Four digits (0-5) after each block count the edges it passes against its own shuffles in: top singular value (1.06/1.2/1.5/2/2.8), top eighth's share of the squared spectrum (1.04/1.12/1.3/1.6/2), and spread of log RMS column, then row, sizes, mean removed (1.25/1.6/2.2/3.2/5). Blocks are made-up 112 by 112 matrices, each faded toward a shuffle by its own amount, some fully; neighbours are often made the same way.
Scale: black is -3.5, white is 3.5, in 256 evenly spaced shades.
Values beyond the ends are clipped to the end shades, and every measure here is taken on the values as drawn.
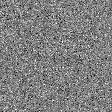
0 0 0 0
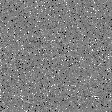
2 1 0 0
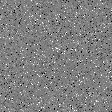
0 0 0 0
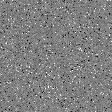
1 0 0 0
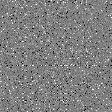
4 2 1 2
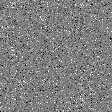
2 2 0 1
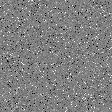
0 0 0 0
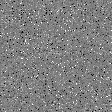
1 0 0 0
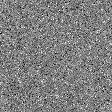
0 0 0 0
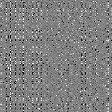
5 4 3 3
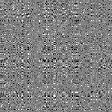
5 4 3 3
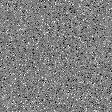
1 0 0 0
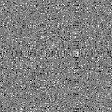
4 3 2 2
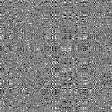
5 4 3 3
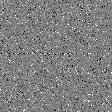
3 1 0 1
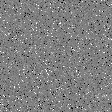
0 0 0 0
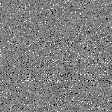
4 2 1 1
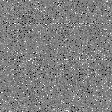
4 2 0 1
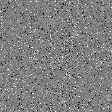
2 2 2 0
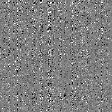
2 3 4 2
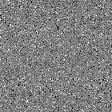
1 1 0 1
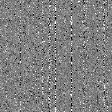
3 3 3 0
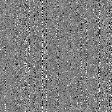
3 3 4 0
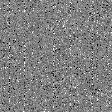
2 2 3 0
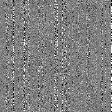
3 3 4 0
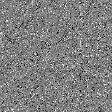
0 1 2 0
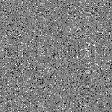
4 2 1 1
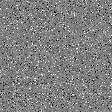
3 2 0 1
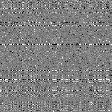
5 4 2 4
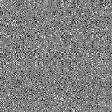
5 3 2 2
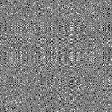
5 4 3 3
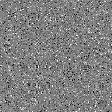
4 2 1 1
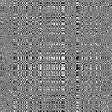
5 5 4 4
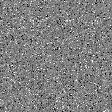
3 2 0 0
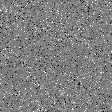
2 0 0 0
